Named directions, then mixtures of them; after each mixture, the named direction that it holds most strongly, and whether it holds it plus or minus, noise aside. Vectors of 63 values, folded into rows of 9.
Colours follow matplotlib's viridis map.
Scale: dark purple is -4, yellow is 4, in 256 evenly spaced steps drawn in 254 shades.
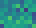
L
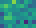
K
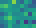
K, plus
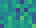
L, plus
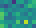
K, minus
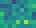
K, minus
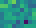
K, plus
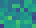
L, plus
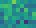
K, plus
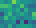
K, plus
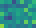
K, minus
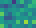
K, minus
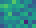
K, plus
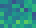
L, plus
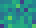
L, plus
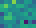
K, plus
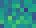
L, plus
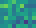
K, plus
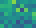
L, minus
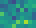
L, plus
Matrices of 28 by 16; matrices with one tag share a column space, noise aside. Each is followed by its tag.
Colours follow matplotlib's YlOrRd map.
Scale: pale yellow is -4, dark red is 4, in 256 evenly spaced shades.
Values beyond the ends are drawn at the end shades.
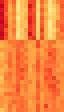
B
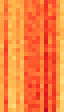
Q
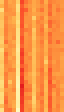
Q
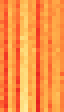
Q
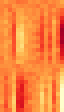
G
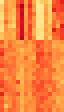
B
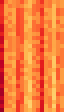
Q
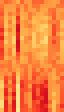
G
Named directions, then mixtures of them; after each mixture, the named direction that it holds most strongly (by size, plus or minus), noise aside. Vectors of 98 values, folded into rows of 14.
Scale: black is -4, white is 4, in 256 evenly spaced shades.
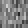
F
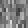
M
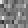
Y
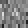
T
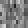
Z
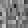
Z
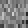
T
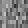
F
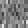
T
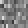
Y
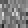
T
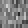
F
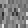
T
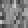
Z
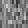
F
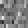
Y
